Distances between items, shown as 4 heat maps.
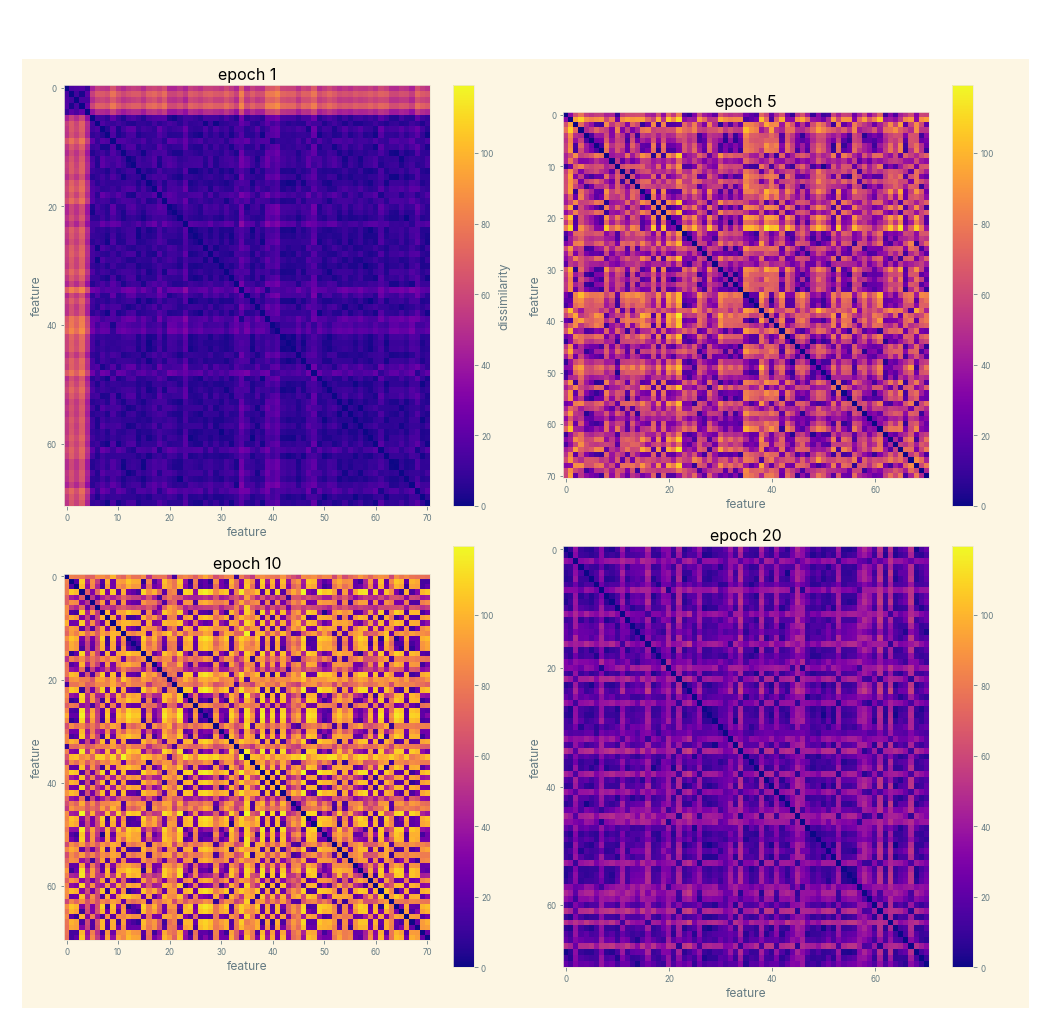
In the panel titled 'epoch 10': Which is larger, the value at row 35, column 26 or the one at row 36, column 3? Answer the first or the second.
the first
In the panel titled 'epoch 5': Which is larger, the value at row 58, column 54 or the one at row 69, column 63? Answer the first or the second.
the second
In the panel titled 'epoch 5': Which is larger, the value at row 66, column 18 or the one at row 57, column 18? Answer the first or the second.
the second
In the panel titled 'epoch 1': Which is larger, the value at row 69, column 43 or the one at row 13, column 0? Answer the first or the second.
the second
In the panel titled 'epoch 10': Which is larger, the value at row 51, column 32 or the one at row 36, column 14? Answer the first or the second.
the first
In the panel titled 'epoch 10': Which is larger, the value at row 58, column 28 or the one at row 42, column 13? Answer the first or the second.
the first
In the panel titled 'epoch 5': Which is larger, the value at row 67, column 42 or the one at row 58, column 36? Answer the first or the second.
the second
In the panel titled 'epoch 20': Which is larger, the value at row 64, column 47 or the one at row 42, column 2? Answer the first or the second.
the second
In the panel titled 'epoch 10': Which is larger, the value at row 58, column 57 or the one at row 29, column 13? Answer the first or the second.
the second
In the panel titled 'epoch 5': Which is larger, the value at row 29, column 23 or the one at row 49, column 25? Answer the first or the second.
the first
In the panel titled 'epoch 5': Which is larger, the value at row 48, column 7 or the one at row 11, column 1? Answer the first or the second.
the second
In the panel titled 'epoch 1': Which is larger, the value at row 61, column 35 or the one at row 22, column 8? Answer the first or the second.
the first
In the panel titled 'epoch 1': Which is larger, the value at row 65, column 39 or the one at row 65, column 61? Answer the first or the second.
the first
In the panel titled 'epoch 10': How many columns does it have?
71
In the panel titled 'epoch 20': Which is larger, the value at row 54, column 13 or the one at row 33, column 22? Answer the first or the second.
the second
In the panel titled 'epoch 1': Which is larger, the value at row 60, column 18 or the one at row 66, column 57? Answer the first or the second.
the first
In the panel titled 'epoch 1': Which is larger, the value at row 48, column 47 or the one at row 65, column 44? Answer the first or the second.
the first
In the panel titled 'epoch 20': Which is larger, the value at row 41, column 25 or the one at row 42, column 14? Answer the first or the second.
the first
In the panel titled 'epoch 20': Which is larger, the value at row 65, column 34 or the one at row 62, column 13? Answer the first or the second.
the first
